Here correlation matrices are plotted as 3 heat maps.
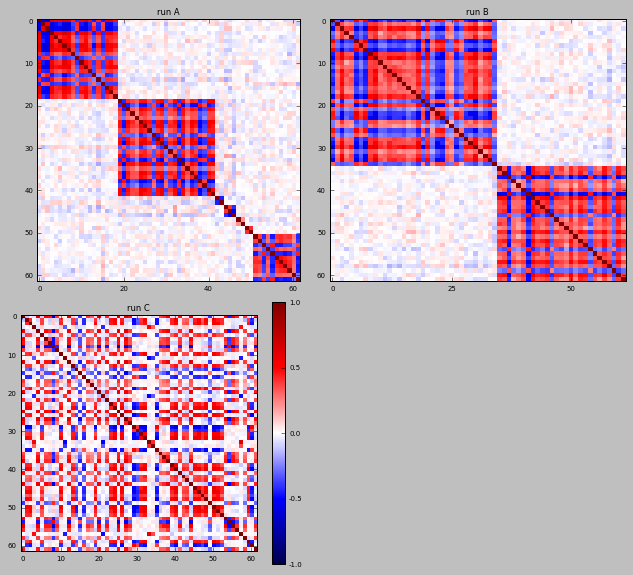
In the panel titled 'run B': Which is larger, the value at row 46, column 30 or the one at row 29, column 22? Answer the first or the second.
the first
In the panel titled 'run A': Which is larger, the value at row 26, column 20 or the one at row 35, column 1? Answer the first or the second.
the second
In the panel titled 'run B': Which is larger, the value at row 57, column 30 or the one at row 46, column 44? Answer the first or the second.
the first
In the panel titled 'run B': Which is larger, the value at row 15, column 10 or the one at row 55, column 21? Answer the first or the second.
the first
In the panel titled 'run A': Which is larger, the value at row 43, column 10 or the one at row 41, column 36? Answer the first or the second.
the second
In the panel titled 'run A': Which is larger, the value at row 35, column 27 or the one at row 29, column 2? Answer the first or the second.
the second
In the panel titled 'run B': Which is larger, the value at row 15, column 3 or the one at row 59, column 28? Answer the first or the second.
the first
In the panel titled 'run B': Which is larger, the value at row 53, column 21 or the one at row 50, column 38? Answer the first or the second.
the second
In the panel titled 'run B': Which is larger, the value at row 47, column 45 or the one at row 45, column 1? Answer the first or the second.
the first
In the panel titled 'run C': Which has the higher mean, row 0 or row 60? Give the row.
0
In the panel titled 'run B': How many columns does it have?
62
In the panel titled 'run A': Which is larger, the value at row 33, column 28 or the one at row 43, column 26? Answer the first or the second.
the second
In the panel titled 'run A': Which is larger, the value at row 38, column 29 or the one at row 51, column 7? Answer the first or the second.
the second
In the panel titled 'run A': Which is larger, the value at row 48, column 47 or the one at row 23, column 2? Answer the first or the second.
the first
